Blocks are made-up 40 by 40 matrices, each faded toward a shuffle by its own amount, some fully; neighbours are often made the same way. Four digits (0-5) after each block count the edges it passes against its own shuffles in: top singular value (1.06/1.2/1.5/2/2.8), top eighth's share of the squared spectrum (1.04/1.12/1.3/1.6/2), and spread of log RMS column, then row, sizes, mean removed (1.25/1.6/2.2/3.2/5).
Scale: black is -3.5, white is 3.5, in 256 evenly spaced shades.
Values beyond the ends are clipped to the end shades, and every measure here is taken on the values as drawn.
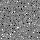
0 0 0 0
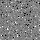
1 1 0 0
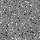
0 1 0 0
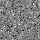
1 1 0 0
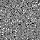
2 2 0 0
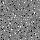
0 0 0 0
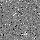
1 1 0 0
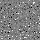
0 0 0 0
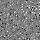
1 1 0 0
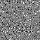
2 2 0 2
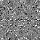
3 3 1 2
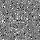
2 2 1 0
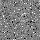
0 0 1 0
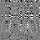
4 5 3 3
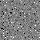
2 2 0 0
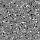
1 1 0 1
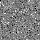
0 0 0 0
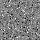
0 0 0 0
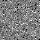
1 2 2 0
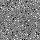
0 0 0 0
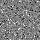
0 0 0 0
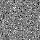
0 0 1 0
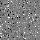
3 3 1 0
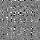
3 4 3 2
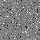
1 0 0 0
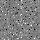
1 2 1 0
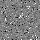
1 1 0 0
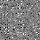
2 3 1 1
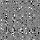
3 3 2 1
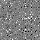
2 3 1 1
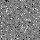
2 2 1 0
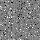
2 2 1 0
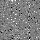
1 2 1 0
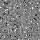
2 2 0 0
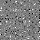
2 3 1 1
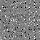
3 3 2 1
